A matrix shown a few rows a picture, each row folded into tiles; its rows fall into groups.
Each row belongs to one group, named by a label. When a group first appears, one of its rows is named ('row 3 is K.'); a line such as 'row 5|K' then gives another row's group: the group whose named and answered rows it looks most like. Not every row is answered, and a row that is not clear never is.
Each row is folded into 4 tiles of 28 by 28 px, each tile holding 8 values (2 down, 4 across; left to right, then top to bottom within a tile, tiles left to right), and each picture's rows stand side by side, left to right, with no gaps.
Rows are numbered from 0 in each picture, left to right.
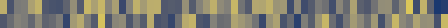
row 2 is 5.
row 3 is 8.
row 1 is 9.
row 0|9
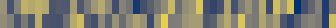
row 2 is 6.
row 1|8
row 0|9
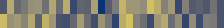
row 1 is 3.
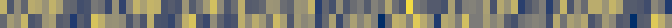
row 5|5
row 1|9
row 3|8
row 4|6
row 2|8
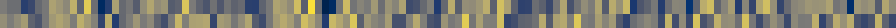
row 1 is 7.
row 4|6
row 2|8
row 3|6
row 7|3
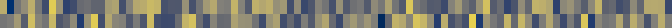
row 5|9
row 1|9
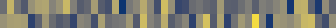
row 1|6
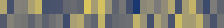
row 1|7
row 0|9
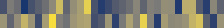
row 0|8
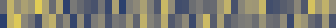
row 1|6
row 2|9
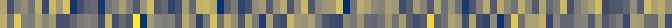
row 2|7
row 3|3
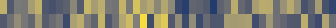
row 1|3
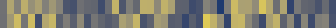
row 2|3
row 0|3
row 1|5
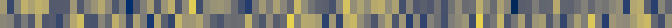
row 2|7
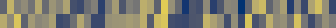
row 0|6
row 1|5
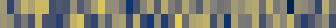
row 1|7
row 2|3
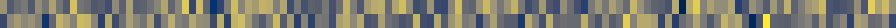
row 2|3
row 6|3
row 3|5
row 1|8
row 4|5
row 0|8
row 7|9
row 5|7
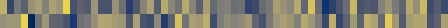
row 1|7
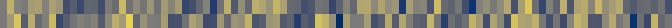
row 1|6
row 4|7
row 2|5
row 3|3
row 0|6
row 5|3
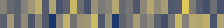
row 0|7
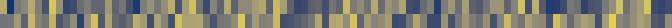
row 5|8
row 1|7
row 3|6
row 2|6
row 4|8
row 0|6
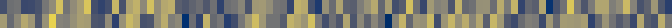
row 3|7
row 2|7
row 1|3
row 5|5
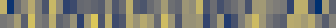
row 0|6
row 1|8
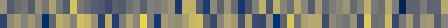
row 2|7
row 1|8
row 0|8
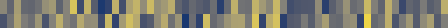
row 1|3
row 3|6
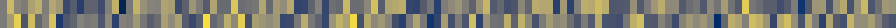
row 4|9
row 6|8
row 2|6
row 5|9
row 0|6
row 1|3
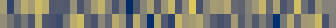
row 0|9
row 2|7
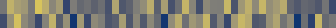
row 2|3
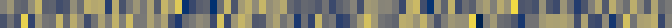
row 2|3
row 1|6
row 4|5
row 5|7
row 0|9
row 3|7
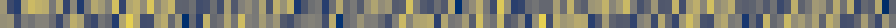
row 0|9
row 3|7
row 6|3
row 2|6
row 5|5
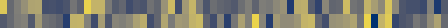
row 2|8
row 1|8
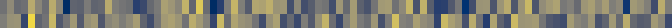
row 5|3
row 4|7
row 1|8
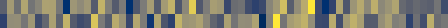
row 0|3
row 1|7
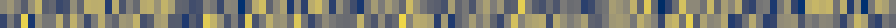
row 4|7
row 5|8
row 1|5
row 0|9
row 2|9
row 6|6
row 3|7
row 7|9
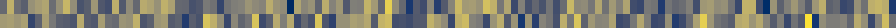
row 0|5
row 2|3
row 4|3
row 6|7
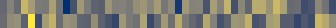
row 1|3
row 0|3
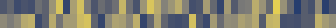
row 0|8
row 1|5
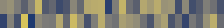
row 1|5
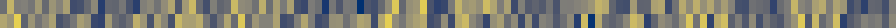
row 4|3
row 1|7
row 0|6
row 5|9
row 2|6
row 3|8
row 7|6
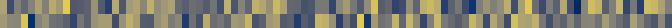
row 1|3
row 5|9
